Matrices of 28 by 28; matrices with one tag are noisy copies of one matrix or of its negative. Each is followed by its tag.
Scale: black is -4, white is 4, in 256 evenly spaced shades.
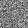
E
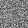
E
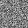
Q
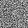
E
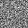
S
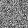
Q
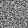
S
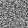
S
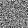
S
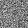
E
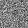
E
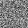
S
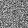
E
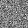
Q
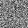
S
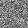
S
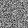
E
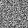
Q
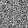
Q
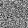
S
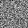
S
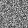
Q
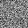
S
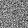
E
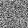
S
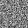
Q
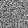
E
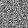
Q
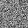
Q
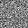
S
